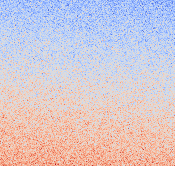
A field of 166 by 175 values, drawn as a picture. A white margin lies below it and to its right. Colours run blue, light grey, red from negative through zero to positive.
Histogram: bell-shaped. Slope: up to the bottom. Grain: fine.
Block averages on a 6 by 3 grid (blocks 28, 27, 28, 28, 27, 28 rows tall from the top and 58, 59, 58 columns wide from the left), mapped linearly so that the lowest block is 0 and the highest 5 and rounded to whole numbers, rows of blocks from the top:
000 / 111 / 222 / 333 / 444 / 555
